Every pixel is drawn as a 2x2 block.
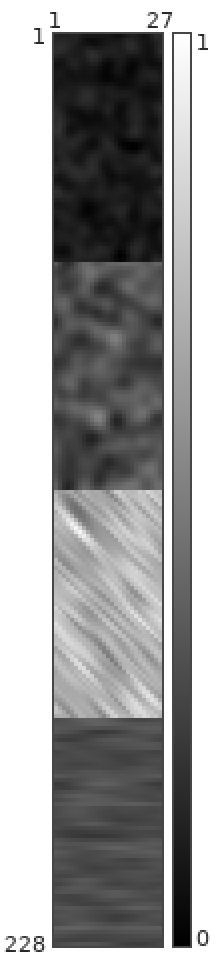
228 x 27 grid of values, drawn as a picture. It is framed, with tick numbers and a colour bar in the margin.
The table splits into 4 rows of 1 panel. Panel 1,1: very low, blotchy, faint in contrast. Panel 2,1: low, blotchy. Panel 3,1: high, slanting down to the right. Panel 4,1: low, streaked across, faint in contrast.
